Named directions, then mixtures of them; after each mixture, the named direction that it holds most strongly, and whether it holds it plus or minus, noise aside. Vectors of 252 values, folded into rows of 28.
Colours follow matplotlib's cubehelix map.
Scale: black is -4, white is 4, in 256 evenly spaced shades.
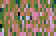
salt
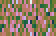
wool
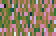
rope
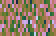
wool, minus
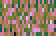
rope, minus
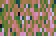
salt, plus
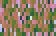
salt, minus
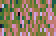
salt, plus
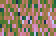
salt, plus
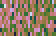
rope, minus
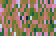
salt, minus
